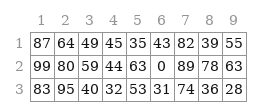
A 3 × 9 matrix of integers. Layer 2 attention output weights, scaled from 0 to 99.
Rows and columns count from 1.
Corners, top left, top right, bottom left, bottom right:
87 55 83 28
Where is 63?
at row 2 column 5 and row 2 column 9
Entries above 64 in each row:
2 4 3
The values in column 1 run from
83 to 99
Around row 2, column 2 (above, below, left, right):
64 95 99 59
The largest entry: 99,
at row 2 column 1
